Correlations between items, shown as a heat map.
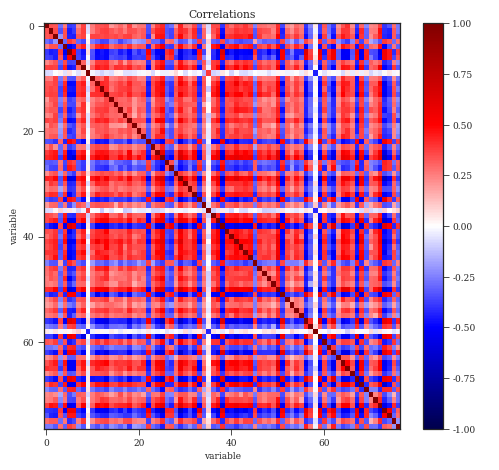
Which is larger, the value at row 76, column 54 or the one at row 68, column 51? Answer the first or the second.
the first
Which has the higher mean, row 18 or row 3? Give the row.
18
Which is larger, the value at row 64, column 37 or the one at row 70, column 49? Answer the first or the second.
the first
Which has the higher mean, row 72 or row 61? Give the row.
72
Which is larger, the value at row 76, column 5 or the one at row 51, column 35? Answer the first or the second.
the first
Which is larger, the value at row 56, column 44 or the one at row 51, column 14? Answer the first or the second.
the second
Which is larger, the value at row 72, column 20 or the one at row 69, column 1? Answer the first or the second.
the first
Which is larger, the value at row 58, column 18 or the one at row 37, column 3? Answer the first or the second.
the first
